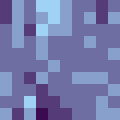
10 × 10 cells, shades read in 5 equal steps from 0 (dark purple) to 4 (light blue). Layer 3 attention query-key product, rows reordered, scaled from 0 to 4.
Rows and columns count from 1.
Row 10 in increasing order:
0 1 1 1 2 2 3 3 3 3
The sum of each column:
21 23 21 24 24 22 21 23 21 24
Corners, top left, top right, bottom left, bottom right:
1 2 3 3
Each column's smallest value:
1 1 1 0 1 1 2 2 1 2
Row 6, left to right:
2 2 2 2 3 2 2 2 2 2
